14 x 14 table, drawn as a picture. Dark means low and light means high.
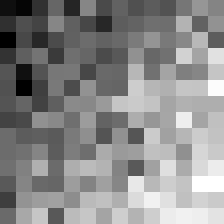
Odd rows or columns: none. Ninth with the highest average: bottom right. Mirror symmetry: none. Grain: fine. Slope: up to the bottom right. Ninth with the lowest average: top left.
